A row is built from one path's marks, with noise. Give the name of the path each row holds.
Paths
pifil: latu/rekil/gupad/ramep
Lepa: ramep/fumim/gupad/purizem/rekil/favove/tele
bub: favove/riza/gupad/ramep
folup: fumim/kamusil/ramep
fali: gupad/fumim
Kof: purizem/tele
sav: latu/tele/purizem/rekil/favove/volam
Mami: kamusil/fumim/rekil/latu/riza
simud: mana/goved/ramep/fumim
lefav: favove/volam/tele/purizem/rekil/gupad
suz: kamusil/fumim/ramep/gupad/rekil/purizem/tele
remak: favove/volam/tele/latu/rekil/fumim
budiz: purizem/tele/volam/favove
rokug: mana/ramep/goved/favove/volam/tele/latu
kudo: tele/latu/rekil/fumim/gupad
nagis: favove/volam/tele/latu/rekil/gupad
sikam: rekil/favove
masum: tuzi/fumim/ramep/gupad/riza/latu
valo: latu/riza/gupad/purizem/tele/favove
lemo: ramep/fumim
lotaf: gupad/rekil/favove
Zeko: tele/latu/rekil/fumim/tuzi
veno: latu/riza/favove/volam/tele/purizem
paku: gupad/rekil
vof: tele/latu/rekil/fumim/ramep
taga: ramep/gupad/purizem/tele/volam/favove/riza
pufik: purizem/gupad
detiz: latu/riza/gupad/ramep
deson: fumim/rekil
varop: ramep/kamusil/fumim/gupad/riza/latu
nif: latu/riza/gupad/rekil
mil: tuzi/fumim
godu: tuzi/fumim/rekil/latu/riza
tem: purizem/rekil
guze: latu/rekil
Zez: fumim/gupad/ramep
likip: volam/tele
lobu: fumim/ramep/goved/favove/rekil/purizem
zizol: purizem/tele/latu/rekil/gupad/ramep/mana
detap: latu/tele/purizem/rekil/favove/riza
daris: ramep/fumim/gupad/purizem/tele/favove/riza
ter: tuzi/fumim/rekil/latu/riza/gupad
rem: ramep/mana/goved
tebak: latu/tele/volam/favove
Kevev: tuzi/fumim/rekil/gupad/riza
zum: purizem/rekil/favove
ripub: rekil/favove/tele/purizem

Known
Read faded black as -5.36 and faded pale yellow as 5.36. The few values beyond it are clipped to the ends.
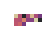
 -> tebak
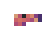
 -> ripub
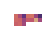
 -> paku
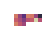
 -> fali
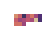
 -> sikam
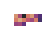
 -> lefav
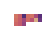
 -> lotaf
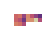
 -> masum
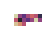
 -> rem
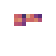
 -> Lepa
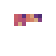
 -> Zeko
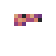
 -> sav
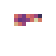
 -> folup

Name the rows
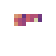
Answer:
bub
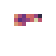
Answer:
lemo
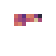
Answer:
deson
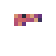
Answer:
remak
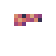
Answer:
nagis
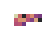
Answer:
veno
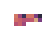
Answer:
tem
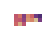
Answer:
godu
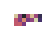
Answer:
likip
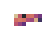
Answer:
taga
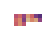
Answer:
ter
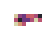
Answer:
simud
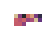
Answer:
Kof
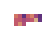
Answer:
guze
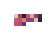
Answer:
budiz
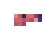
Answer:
zum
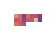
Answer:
detiz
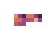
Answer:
pufik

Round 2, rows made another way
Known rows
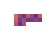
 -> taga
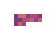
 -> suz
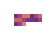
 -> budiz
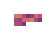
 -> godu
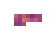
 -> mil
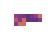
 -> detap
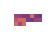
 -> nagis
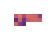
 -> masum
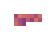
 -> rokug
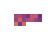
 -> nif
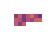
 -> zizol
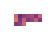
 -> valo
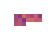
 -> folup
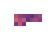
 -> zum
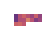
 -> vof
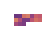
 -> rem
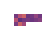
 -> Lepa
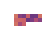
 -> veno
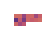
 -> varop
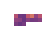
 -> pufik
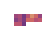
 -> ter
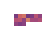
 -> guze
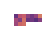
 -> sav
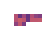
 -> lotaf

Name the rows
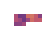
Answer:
Zez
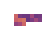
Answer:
lefav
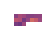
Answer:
paku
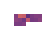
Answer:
tem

